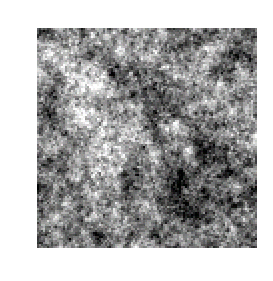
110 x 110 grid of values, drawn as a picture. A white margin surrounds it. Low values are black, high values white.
Mirror symmetry: none. Odd rows or columns: none. Histogram: bell-shaped. Grain: blotchy.
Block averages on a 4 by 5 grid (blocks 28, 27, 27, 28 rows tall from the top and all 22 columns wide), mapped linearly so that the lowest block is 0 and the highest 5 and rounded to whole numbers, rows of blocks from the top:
4 3 3 3 2
3 5 2 2 3
2 5 2 0 1
2 3 2 0 1
